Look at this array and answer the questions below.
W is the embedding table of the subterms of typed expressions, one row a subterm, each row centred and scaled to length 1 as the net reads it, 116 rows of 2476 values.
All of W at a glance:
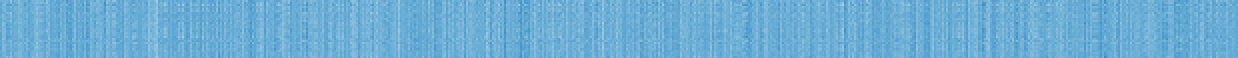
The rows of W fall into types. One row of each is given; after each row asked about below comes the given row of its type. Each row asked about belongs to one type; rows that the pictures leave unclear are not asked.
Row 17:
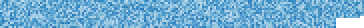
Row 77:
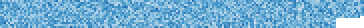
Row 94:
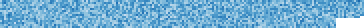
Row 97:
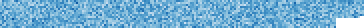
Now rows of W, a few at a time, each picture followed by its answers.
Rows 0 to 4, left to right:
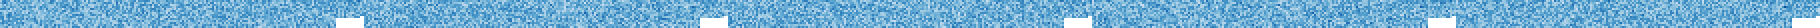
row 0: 94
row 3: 97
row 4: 94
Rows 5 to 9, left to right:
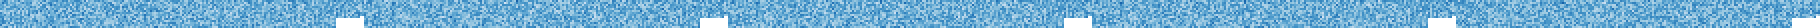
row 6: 17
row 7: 94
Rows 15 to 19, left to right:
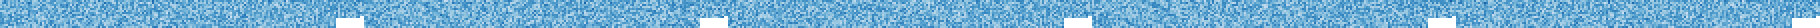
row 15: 94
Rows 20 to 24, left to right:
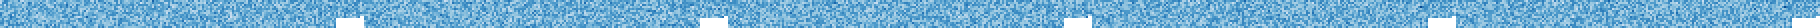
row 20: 17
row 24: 94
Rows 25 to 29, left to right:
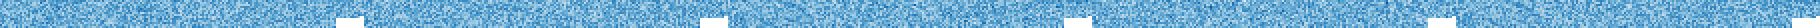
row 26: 17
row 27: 97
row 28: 77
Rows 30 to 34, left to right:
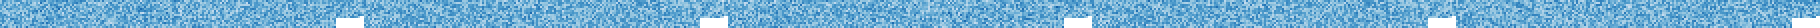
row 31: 77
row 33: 77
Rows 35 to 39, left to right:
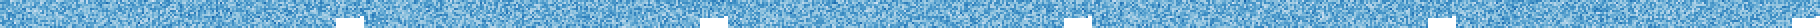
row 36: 94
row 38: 17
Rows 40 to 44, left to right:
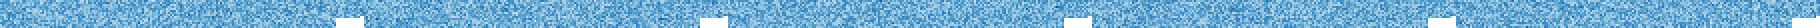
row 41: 97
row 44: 77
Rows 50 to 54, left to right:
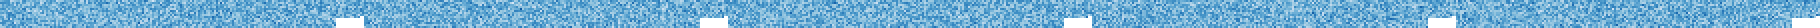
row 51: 77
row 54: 94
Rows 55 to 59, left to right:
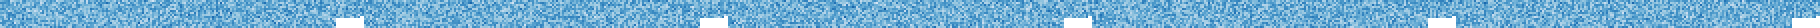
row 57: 77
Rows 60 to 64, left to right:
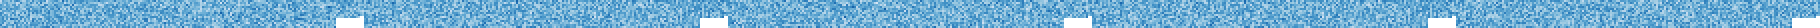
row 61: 94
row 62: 77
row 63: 94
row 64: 17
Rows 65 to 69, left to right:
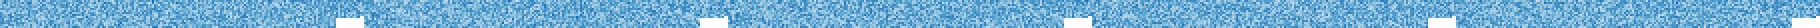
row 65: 94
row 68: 17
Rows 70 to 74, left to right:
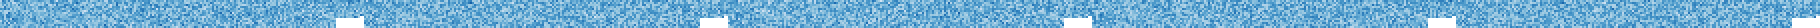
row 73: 94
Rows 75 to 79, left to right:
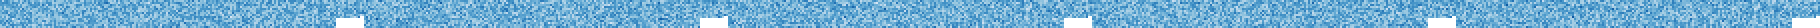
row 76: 97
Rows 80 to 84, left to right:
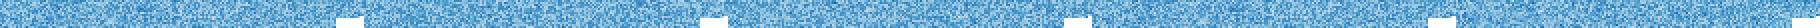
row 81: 77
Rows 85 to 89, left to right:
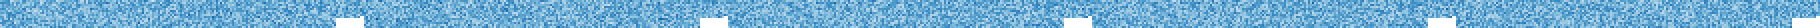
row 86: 97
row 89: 17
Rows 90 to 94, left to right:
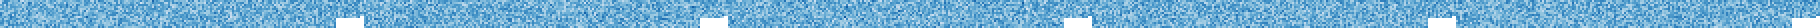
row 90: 17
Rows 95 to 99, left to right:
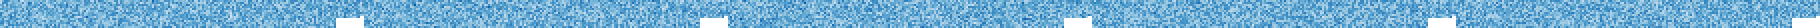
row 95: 17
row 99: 17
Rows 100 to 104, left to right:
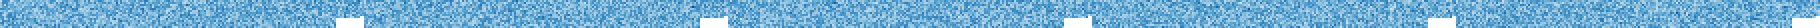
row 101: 94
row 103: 77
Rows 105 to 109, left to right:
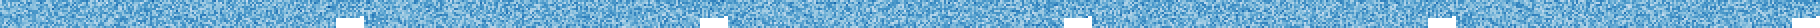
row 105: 94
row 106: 94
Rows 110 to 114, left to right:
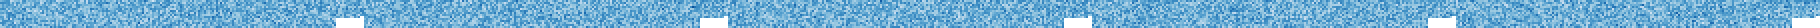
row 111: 94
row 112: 17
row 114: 97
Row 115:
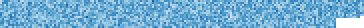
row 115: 17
